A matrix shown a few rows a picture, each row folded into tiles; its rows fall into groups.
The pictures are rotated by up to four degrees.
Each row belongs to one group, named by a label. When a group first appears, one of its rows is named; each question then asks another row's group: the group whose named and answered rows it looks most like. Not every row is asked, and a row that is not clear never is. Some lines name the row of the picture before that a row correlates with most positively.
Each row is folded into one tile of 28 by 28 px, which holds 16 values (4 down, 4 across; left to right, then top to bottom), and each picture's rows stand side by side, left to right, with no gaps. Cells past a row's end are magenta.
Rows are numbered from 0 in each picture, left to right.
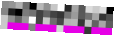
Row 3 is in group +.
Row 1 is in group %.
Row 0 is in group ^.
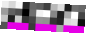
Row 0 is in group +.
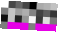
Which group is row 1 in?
%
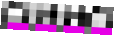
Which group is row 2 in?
+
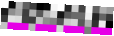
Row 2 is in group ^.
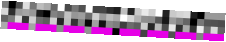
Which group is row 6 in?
+
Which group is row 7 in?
%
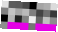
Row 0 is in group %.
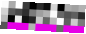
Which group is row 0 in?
+
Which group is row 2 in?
%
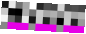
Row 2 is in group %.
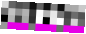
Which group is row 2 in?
%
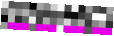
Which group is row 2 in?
^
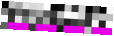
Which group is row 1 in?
+
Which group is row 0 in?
%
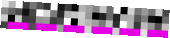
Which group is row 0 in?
+
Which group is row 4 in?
^
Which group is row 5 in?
^
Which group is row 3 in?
^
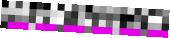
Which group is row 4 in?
^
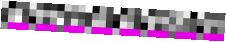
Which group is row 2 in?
%
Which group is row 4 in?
^
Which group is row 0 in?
^
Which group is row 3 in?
^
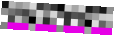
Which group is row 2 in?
%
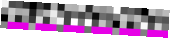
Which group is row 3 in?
%
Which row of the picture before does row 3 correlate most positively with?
2
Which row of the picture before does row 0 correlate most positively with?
1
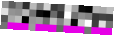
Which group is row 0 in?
+
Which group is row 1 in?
^
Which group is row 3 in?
%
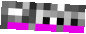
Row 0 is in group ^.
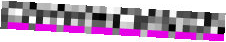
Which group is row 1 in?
%
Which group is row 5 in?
^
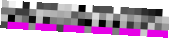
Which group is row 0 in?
+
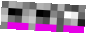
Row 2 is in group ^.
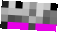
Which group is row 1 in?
+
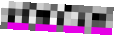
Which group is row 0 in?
+
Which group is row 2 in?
^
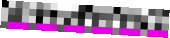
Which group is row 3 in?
%
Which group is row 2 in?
+
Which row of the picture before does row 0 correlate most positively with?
1
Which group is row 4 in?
%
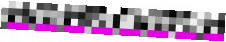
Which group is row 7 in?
+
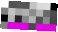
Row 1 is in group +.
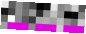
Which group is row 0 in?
^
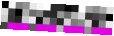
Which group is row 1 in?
+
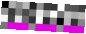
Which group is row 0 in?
%
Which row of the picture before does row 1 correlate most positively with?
2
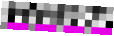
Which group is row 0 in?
+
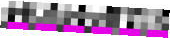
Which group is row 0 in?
+
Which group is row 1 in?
+
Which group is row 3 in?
+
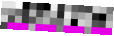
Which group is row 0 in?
+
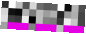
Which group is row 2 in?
^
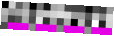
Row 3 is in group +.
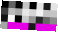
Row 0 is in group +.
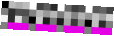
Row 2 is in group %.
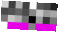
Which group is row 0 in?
^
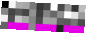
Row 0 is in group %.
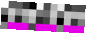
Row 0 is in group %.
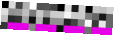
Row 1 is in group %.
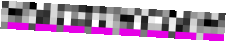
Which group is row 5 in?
^
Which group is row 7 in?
^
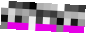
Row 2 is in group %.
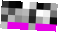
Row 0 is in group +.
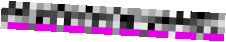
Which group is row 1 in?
+
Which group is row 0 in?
^
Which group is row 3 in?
%
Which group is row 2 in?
%
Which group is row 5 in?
+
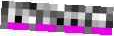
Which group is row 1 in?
%
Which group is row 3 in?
^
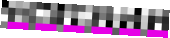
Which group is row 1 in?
^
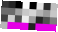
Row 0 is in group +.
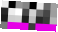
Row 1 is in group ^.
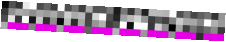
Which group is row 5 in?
%
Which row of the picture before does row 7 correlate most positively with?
0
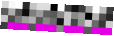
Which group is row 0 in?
+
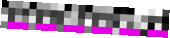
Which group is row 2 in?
^
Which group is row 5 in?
+
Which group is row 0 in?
%
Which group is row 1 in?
%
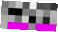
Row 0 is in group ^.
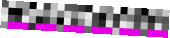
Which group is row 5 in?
%
